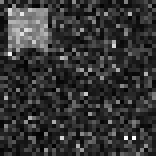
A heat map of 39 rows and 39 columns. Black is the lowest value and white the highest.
The values are skewed, with a long tail toward high values. No regular stripes run through it. An odd patch, higher than its surroundings, sits in the top left. The halves do not mirror each other. The ninth with the highest average is the top left. On average the colour sits 20% of the way up the scale.
